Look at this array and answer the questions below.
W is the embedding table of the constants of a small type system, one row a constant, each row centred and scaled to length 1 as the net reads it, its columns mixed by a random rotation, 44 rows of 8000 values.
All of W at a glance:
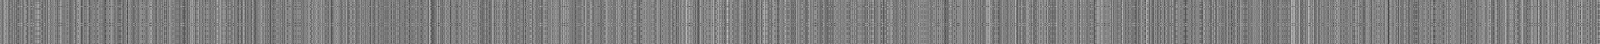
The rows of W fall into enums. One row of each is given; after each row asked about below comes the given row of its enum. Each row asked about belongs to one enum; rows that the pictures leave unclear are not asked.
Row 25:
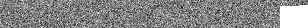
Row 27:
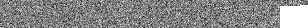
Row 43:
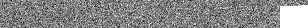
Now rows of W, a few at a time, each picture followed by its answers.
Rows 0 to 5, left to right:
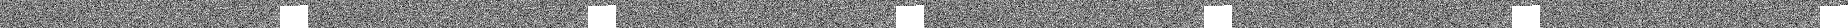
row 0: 43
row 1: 43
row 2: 27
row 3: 43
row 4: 27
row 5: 27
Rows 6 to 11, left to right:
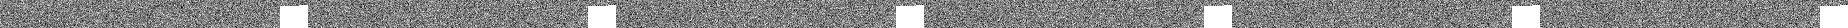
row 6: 25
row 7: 27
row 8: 43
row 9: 43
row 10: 27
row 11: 27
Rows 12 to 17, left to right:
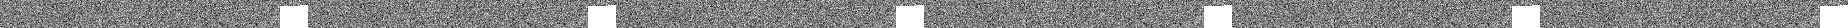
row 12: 27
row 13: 27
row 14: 43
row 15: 27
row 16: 27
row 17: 27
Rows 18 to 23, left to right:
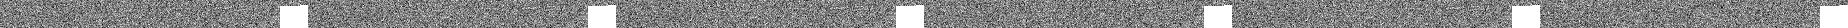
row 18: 27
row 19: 43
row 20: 43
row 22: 43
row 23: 25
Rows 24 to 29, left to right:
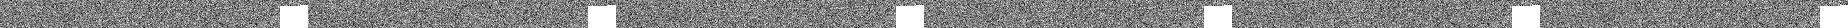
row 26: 43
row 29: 27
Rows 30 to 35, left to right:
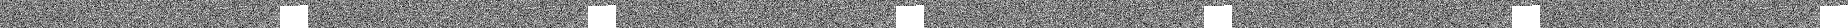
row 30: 43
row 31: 43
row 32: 27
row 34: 27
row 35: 43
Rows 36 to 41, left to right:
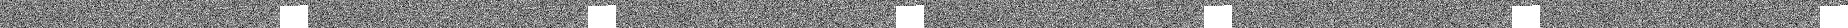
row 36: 43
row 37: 43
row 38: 27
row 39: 43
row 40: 27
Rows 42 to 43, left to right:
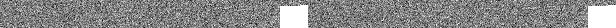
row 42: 27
